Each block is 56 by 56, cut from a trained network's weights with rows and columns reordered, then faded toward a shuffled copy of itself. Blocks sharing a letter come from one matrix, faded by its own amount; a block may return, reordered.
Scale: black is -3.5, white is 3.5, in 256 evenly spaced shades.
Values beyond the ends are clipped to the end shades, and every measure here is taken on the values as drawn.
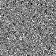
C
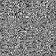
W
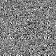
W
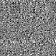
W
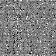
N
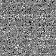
N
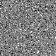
C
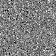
C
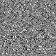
W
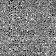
N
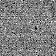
N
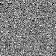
C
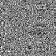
W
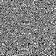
W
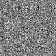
W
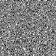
W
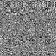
W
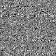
W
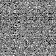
N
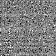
N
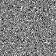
C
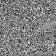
C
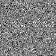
W
